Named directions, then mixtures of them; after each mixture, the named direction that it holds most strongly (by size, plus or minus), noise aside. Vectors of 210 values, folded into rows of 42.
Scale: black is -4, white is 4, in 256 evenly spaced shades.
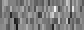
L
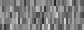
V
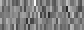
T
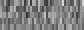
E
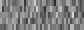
T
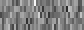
T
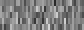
V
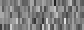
V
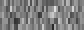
L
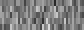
V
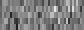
L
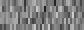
V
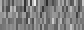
E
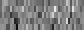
L
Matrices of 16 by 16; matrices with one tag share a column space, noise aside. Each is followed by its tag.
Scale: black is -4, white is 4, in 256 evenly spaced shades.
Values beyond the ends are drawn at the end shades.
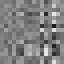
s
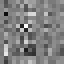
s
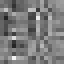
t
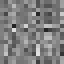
s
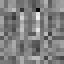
t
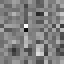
s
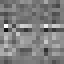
s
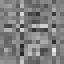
s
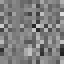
s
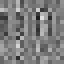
t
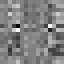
s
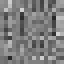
t
